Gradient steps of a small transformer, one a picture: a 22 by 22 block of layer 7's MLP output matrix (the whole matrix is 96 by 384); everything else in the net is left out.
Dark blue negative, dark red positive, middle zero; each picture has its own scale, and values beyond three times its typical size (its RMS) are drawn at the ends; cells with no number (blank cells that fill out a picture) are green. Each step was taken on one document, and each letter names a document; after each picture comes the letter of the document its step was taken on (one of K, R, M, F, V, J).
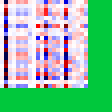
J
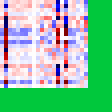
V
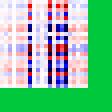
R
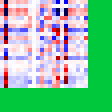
V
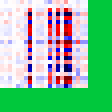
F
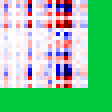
F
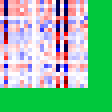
V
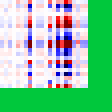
F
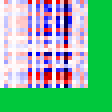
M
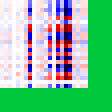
F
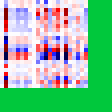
J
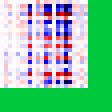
M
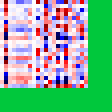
J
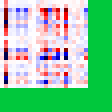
J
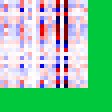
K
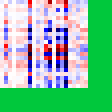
R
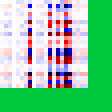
F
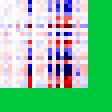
F
